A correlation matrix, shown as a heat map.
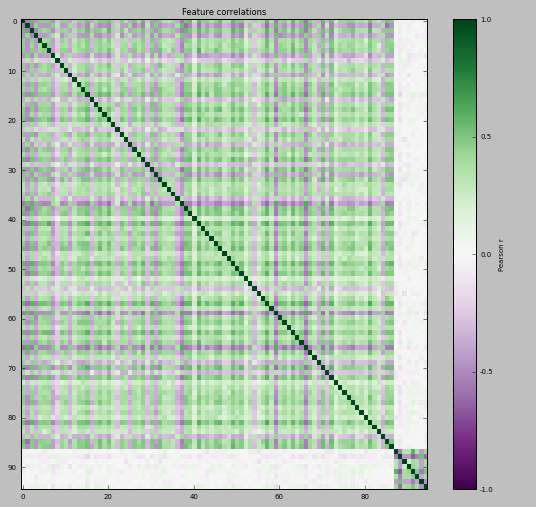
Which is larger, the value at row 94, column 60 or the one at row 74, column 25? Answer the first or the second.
the first
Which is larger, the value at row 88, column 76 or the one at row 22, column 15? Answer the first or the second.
the first
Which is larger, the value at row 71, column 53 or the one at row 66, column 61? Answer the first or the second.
the first
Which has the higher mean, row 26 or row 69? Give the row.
26
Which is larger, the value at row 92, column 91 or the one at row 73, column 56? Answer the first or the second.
the first
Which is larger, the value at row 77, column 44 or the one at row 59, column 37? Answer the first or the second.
the second
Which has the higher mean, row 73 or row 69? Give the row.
73
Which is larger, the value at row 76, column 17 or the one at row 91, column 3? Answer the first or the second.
the first
